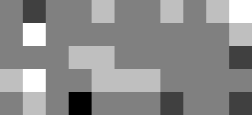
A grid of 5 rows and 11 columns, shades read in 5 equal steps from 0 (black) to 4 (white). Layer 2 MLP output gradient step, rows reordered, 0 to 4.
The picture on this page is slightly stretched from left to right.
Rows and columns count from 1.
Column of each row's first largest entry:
11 2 4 2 2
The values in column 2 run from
1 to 4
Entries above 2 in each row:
4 2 2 5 1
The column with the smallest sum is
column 4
